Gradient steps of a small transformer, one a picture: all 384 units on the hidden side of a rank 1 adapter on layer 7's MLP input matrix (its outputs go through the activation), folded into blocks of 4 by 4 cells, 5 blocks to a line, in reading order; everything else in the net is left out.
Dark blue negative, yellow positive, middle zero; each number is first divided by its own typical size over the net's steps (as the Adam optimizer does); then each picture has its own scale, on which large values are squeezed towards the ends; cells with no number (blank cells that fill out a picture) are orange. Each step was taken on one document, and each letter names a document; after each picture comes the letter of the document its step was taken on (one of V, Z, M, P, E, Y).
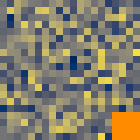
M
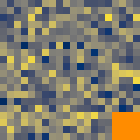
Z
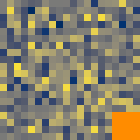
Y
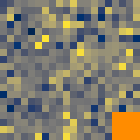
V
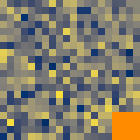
Z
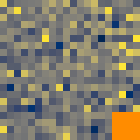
V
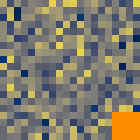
V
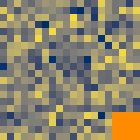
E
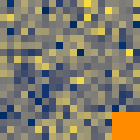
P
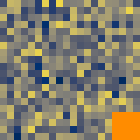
E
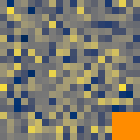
Y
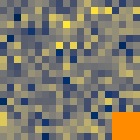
V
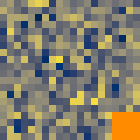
E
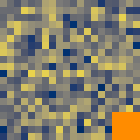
M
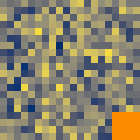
M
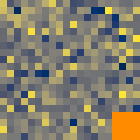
V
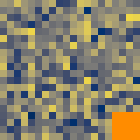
Z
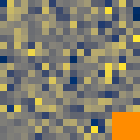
P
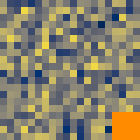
M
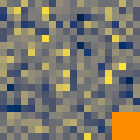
P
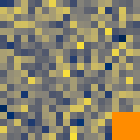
P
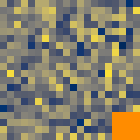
M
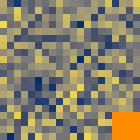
E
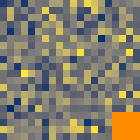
V
